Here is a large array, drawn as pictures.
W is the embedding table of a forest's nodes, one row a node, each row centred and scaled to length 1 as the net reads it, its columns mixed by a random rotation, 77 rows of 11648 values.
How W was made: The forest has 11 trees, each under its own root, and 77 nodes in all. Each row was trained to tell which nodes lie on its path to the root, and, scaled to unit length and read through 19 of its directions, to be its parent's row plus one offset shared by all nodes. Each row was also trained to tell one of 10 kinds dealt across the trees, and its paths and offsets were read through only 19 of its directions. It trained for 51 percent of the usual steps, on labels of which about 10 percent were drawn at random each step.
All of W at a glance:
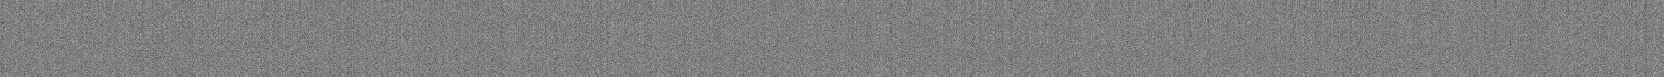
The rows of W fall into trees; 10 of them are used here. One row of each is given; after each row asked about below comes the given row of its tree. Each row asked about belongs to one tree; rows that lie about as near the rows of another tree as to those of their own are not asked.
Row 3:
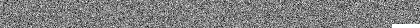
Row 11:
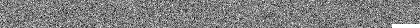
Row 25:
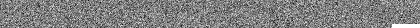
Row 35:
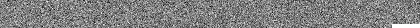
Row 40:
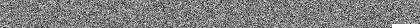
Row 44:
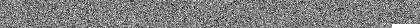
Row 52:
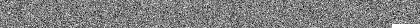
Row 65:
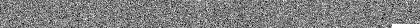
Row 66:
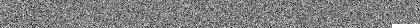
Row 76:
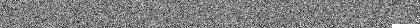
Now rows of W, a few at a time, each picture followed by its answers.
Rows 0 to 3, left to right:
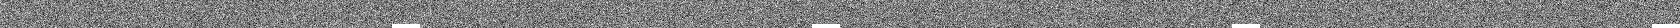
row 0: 40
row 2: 76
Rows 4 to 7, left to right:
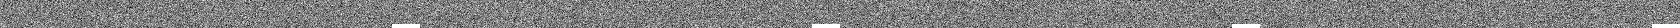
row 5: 35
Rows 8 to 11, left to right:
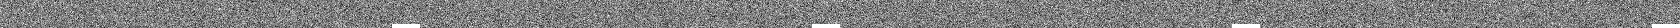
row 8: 40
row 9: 65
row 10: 76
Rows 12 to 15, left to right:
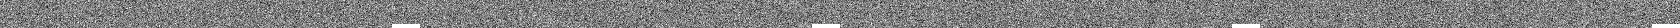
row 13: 44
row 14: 65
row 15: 65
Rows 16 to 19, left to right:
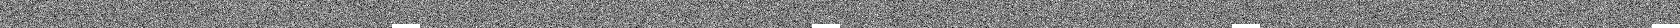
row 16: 11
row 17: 11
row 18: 3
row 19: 52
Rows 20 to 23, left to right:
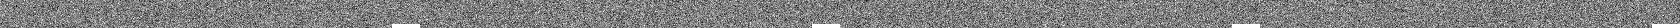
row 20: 44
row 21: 40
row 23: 35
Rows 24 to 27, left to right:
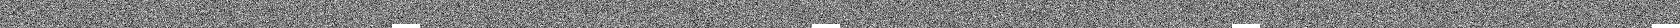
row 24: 25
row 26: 40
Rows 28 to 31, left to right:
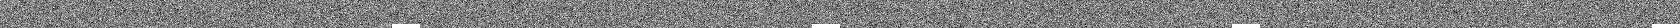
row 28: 44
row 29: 3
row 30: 66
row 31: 3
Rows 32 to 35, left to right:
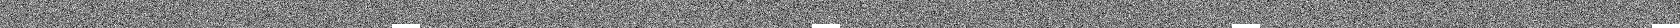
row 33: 11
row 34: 52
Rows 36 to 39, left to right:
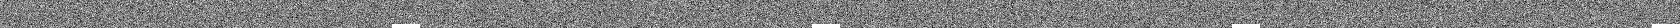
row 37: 11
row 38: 3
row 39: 35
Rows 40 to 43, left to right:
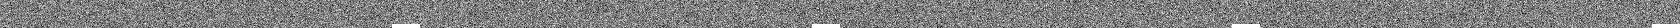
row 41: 11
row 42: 52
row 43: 52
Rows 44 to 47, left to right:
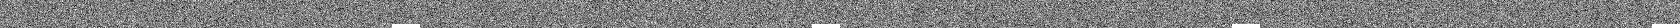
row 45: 76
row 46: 65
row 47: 25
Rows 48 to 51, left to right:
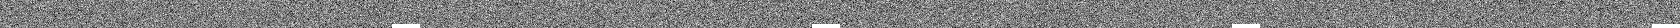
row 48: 11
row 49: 3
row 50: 66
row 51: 44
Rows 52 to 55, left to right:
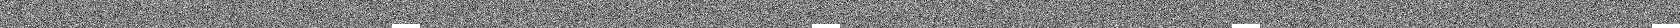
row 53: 44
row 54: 35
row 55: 66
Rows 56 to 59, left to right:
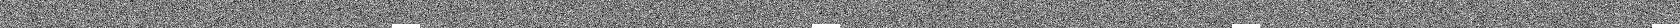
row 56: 44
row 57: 66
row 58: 3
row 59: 3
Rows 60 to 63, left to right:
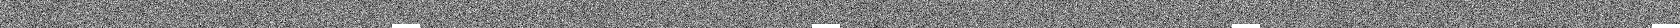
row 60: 66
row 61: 3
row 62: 52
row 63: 25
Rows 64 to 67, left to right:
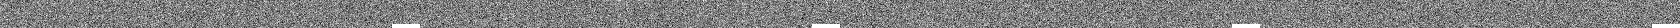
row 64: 40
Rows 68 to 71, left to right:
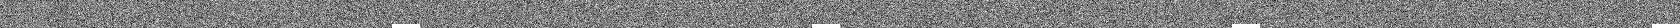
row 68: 11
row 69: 3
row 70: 25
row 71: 35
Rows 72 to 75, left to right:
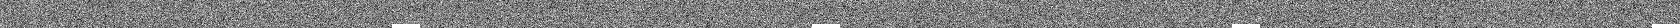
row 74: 76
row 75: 11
